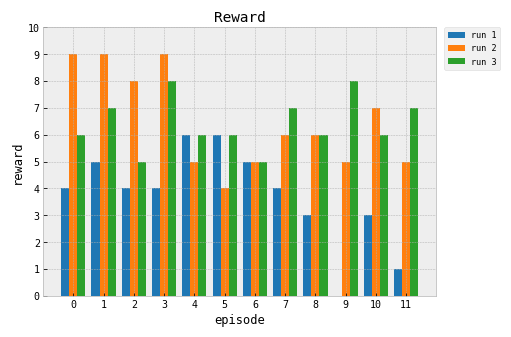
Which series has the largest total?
run 2
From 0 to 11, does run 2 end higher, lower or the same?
lower
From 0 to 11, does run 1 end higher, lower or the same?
lower
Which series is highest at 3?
run 2
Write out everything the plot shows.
Title: Reward
x-axis: episode, ticks 0 1 2 3 4 5 6 7 8 9 10 11
y-axis: reward, ticks 0 1 2 3 4 5 6 7 8 9 10
Legend: run 1, run 2, run 3
Values:
run 1: 4 5 4 4 6 6 5 4 3 0 3 1
run 2: 9 9 8 9 5 4 5 6 6 5 7 5
run 3: 6 7 5 8 6 6 5 7 6 8 6 7
